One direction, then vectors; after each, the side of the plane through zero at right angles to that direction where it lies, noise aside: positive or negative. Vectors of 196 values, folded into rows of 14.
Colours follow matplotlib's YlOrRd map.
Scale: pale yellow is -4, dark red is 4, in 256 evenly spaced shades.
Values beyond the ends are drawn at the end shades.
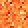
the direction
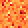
negative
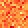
positive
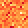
positive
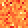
positive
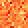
positive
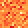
positive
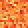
negative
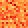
positive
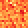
negative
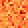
negative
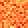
negative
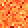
positive
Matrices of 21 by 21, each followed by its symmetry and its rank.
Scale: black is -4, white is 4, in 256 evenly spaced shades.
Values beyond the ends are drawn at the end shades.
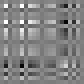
symmetric, rank one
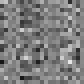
neither, rank three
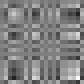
symmetric, rank one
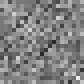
symmetric, full rank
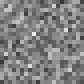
symmetric, full rank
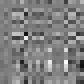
neither, rank two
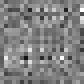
neither, rank three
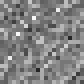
symmetric, full rank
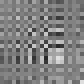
symmetric, rank two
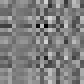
neither, rank two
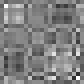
symmetric, rank two
